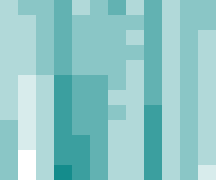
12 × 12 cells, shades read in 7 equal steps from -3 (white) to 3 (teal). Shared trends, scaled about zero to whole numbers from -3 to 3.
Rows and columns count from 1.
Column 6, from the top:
0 0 0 0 0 1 1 1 1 1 1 1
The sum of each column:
-8 -20 -7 20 9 7 -4 -10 17 -12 0 -11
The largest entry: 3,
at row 12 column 4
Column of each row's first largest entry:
4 4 4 4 4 4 4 4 4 4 4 4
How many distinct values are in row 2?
3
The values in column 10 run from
-1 to -1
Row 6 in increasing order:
-2 -1 -1 -1 -1 -1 0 0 1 1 1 2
